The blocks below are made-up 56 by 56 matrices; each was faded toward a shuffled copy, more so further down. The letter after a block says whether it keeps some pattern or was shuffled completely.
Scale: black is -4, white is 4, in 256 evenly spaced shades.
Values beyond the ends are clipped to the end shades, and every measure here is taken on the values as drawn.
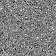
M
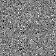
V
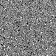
M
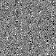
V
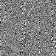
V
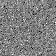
M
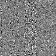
V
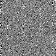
V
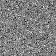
M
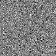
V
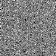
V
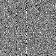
V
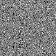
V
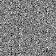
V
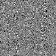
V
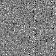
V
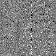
V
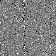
V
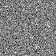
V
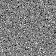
M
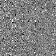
V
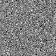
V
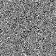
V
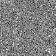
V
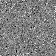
M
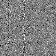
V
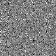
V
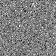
M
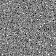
M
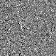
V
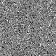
M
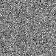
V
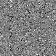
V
